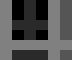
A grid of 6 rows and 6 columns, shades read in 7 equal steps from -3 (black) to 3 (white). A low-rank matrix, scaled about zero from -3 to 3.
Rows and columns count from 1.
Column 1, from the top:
0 0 0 0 0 0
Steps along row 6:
down same same up down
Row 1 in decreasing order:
0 0 -1 -2 -3 -3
